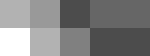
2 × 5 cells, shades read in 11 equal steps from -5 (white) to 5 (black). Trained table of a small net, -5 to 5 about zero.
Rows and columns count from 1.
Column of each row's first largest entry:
3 4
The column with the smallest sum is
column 1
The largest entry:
2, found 3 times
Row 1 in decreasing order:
2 1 1 -1 -2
